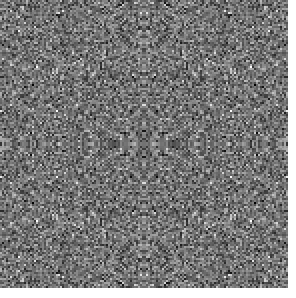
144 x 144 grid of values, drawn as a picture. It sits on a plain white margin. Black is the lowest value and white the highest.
No single row or column stands out from its neighbours. There are no regular stripes. The texture is fine-grained noise. No overall slope runs across the table. The histogram is bell-shaped. Its left and right halves mirror each other, and so do its top and bottom.
